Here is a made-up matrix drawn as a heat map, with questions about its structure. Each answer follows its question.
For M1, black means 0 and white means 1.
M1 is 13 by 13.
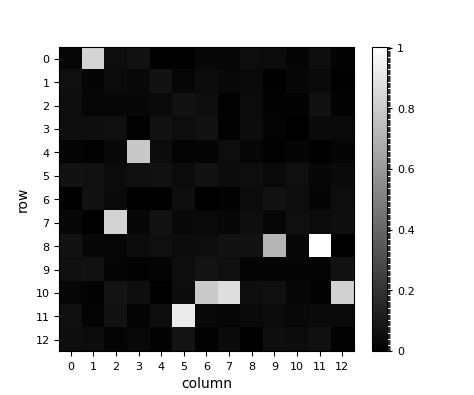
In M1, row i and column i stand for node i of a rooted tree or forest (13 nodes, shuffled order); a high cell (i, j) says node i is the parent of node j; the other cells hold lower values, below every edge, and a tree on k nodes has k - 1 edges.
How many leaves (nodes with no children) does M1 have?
7
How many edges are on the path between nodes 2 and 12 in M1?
3
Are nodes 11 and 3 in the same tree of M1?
no
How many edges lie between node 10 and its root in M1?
0
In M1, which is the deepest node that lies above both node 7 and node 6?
10
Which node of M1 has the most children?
10
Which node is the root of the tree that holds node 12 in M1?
10
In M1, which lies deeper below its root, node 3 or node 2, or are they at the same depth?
node 2
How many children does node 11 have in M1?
1
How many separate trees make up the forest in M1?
4
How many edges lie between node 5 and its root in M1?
2
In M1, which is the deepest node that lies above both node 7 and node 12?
10
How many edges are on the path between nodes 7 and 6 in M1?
2
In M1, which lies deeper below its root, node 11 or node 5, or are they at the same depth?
node 5
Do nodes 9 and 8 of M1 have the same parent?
no
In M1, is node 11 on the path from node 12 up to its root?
no
